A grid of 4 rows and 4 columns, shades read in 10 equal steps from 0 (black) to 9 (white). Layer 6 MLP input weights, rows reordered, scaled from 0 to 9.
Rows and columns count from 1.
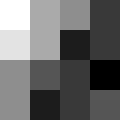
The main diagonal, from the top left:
9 6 2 3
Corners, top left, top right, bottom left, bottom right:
9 2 5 3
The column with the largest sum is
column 1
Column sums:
27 16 10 7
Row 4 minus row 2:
-3 -5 1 1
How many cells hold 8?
1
